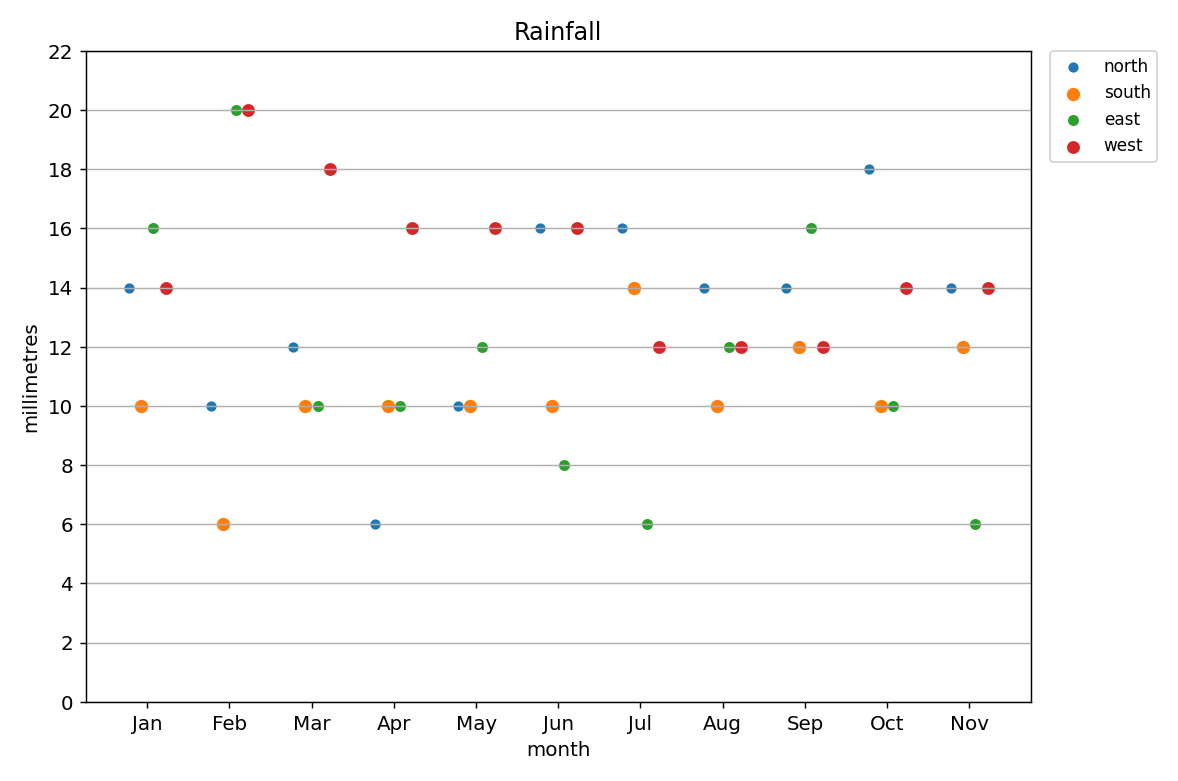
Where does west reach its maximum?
Feb
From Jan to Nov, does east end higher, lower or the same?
lower
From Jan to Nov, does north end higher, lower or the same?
the same
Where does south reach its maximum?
Jul
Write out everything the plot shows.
Title: Rainfall
x-axis: month, ticks Jan Feb Mar Apr May Jun Jul Aug Sep Oct Nov
y-axis: millimetres, ticks 0 2 4 6 8 10 12 14 16 18 20 22
Legend: north, south, east, west
Values:
north: 14 10 12 6 10 16 16 14 14 18 14
south: 10 6 10 10 10 10 14 10 12 10 12
east: 16 20 10 10 12 8 6 12 16 10 6
west: 14 20 18 16 16 16 12 12 12 14 14
